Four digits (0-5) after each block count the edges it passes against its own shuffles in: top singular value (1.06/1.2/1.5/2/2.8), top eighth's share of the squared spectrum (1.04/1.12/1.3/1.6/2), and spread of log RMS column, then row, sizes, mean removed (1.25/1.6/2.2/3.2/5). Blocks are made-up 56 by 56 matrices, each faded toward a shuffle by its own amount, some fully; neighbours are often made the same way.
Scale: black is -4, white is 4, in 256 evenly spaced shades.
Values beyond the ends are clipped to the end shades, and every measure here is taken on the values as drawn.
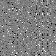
3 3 1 0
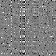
4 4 2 2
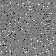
2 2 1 0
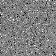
2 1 0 0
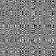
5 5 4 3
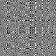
4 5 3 2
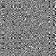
4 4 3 2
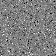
1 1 0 0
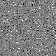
3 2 0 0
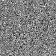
2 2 0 0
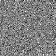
3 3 1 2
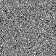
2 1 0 0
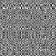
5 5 3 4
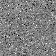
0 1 0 0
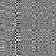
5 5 3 3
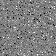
2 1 0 0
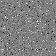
2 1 0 0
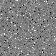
0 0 0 0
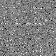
1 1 0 2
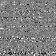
2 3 0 3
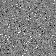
0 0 0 0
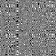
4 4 2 2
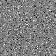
3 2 0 0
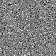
2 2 0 0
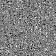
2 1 0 0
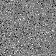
0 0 0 0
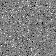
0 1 0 0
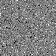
2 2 0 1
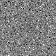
2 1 0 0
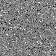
0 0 0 0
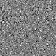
3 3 1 1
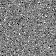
0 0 0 0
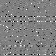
4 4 1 2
